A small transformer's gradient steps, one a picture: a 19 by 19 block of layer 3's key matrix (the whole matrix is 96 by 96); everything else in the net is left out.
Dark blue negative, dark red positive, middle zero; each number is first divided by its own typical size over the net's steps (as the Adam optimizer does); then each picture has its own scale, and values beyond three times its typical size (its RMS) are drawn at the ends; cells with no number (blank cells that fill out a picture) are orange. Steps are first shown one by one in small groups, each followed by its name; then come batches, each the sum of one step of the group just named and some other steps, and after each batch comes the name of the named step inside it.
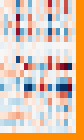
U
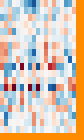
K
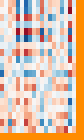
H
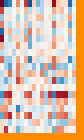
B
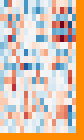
K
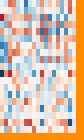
H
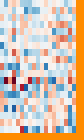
K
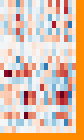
U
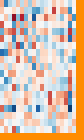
B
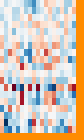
K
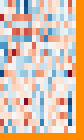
H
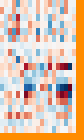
U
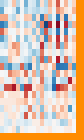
K
